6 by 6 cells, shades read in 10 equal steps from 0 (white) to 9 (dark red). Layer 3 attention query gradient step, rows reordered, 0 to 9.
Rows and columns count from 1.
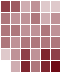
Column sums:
24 26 31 27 31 31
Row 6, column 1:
0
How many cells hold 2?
3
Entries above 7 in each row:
0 0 0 0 1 3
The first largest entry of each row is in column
1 1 1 1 5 6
